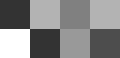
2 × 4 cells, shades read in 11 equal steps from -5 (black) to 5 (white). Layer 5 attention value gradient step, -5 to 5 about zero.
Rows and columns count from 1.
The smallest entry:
-3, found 2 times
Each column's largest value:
5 2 1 2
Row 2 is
5 -3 1 -2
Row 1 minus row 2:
-8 5 -1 4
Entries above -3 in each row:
3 3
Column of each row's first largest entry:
2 1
